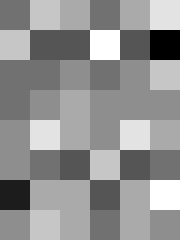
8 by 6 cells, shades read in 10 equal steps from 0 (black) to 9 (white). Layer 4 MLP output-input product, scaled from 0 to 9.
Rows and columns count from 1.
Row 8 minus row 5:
0 -1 0 -1 -2 -1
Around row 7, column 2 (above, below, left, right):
4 7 1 6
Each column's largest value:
7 8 6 9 8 9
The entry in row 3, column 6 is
7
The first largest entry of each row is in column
6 4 6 3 2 4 6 2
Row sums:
35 25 29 30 38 26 31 33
